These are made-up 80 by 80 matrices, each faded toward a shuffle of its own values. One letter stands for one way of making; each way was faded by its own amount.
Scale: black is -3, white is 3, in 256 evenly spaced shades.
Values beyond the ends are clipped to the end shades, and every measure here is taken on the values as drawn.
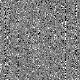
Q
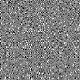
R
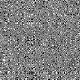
R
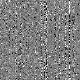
Q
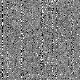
Q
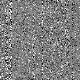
Q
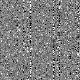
Q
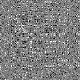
R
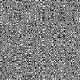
R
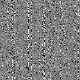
Q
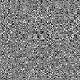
R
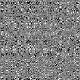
R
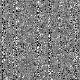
Q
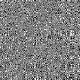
R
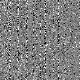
Q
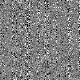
Q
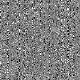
Q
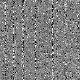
Q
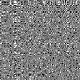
R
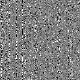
Q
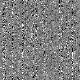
Q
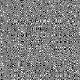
R
